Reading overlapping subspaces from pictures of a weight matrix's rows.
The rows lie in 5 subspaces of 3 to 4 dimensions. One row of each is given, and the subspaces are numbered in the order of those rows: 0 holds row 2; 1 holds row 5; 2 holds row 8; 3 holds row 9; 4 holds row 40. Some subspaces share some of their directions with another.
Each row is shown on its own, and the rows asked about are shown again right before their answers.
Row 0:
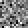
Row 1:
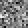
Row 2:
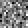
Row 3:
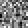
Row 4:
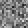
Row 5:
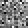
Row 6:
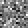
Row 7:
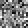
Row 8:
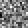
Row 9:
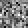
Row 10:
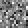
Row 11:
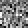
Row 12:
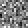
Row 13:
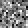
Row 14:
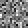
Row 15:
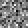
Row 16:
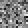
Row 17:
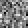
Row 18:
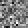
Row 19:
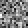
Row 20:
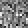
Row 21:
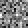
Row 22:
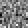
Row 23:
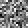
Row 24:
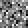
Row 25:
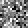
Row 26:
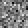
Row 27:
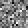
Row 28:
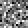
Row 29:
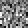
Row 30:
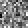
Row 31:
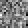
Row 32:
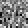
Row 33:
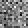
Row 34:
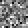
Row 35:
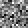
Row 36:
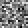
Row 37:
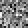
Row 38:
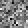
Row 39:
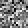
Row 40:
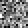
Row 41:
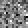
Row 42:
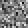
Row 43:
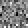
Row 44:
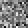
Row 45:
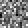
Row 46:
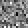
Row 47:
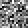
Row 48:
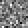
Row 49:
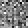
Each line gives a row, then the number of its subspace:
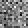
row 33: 2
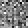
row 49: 1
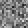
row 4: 3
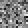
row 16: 4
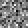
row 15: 3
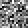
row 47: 4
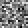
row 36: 4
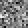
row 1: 3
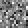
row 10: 3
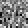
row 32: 1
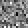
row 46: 2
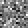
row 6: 1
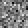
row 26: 3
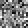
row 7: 3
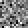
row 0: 4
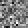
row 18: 4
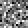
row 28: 0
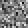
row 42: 2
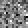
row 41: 4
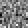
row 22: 1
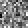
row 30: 4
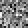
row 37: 1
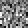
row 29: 1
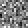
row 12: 0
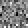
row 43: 2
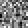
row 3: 0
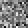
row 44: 2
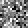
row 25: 1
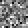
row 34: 4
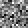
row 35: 3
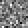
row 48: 4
